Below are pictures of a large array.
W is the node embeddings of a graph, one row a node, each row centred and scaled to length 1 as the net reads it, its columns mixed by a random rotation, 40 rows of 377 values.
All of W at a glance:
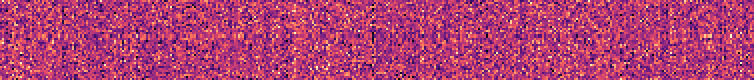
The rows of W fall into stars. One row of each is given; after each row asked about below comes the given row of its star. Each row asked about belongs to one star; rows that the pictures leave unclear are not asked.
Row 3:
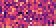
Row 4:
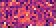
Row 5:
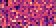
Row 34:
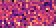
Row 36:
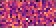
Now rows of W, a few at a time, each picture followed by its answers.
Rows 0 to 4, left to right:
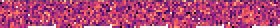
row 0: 36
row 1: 34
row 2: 5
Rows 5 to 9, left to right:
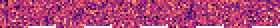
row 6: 34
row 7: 3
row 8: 34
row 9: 36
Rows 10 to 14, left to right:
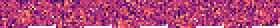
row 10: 4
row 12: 3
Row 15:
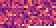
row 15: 34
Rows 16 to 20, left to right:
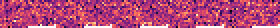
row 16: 5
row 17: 4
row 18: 4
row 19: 5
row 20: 5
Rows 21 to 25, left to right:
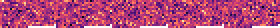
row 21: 3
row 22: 36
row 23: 34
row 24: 3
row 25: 4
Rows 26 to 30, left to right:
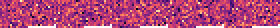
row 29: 5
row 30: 3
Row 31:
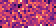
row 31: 5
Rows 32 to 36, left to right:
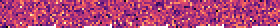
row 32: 34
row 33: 34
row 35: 5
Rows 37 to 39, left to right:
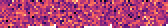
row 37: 5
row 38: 3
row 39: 34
